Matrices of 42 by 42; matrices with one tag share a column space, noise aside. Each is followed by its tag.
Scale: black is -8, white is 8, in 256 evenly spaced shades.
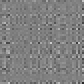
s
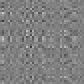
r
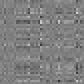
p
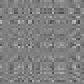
p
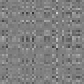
r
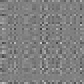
s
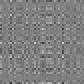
s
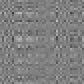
r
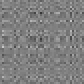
r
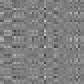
r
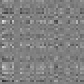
p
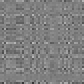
s
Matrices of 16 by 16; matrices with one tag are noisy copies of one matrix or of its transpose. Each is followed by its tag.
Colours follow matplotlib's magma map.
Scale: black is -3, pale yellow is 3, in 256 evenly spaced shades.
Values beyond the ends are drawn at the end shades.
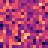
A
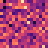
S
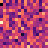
S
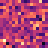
A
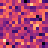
A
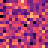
S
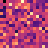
S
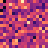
S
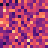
S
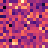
S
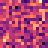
A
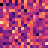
S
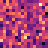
A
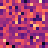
A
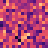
A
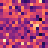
A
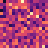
S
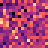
S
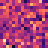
A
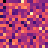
S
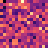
S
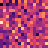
S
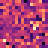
A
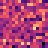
A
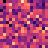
S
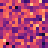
A
